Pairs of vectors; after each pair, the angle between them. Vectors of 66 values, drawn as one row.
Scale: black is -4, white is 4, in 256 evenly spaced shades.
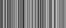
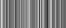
partly opposed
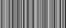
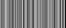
nearly parallel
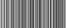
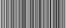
nearly parallel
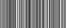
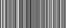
partly aligned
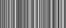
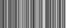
orthogonal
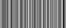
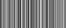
partly opposed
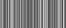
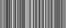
orthogonal
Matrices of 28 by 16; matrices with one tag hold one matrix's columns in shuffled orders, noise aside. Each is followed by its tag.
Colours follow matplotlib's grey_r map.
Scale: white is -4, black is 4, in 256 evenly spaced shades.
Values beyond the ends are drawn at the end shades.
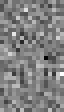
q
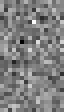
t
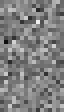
t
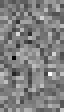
q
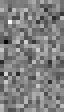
t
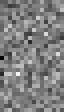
q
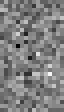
q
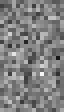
q
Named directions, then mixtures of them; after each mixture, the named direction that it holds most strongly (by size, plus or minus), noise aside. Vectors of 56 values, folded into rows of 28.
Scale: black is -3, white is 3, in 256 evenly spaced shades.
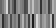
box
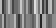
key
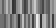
box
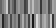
box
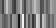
box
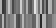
key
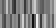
box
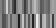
box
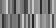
box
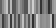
box
